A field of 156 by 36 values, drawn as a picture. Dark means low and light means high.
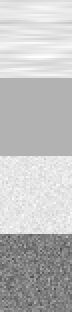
The table splits into 4 rows of 1 panel. Panel 1,1: very high, streaked across, faint in contrast. Panel 2,1: high, flat. Panel 3,1: very high, fine-grained, faint in contrast. Panel 4,1: middling, fine-grained.
